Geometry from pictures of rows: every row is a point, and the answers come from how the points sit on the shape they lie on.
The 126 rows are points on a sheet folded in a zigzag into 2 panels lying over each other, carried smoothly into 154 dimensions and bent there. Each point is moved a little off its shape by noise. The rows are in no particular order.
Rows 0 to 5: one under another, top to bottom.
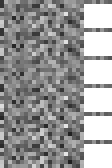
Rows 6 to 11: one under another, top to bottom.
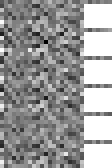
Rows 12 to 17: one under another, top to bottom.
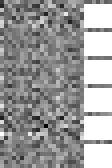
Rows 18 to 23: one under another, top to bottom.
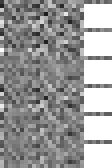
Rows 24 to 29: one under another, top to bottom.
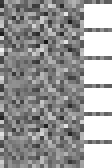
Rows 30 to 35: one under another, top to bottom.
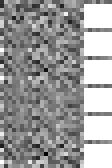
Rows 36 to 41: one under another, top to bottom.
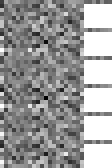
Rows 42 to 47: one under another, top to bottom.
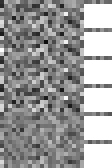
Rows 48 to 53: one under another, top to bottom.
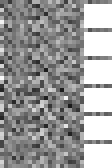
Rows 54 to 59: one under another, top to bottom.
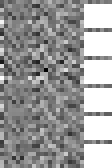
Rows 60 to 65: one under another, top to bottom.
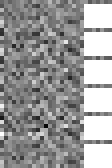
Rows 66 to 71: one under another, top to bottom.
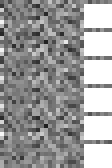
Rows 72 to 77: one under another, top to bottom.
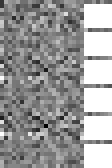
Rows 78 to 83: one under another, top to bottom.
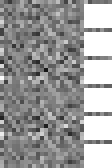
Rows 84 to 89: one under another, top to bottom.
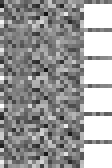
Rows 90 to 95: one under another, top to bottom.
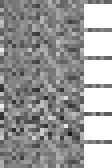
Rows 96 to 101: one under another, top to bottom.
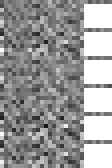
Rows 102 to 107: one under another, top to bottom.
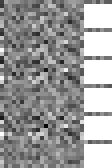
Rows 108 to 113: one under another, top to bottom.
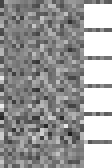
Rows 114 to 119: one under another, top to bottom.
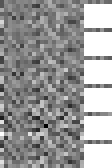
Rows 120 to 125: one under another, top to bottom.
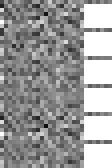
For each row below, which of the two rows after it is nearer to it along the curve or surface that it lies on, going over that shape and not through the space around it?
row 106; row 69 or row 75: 69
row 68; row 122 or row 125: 122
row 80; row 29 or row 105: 29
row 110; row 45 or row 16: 16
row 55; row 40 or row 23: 23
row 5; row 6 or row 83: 83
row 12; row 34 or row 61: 61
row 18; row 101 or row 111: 101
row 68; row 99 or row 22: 99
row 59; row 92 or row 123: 92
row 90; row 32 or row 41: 32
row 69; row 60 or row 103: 103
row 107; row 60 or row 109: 60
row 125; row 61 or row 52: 52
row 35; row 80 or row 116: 80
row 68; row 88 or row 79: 79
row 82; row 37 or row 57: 37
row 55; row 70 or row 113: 70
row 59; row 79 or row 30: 79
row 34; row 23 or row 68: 68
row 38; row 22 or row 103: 103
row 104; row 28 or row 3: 3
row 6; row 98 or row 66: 98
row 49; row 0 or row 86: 86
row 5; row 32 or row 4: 4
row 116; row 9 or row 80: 9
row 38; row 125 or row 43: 43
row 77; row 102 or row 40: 40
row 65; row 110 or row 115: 110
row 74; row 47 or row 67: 47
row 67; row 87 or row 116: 116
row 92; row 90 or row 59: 59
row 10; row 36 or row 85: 85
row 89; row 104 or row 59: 104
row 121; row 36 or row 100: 100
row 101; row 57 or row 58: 57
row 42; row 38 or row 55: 38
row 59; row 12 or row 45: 45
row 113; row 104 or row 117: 117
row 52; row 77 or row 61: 61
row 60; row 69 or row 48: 48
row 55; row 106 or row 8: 106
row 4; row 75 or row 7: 7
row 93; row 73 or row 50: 50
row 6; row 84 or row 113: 84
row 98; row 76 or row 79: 79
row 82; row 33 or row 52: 52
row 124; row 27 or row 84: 84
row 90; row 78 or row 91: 78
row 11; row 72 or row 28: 72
